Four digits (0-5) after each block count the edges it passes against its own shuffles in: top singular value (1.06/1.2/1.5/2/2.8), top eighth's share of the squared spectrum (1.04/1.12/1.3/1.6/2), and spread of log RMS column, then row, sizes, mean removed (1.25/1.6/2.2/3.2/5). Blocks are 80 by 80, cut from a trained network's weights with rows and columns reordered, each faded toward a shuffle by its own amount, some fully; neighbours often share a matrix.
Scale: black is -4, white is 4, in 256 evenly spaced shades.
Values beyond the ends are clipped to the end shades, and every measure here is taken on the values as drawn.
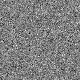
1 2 0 0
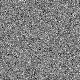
0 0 0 0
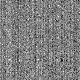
3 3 1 2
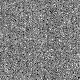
1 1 0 0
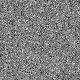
0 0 0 0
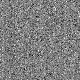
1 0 0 0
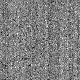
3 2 0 1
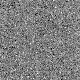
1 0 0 0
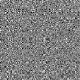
3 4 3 3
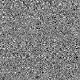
3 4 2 2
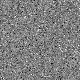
0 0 0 0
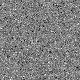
0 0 0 0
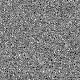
1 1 0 0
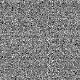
2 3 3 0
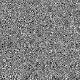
3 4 2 2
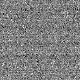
2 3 2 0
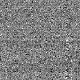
2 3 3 1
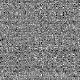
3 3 3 1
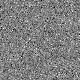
0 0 0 0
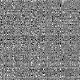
3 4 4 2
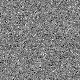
0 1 0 0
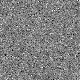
0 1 0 0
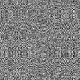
4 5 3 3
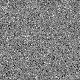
0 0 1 0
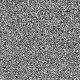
1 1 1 0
